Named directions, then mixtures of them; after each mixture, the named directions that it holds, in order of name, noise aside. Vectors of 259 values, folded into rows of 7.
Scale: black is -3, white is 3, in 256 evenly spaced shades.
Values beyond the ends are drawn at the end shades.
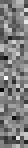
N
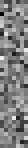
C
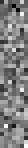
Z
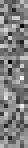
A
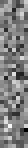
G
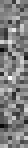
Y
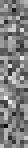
A, G, Y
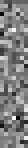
C, Y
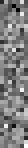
Z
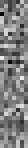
A, C, Z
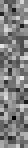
A, N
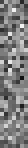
A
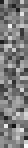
Z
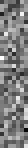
C, G, Z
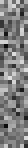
C, Y, Z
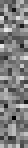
A, N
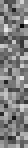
A, N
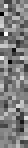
A, C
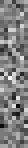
G, Y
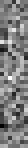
Y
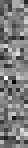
G, N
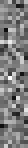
G, Y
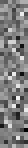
G, N, Y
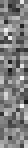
A, Z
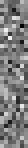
A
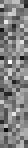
A, G, N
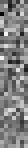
A, C, Z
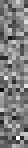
N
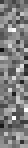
C, Y, Z
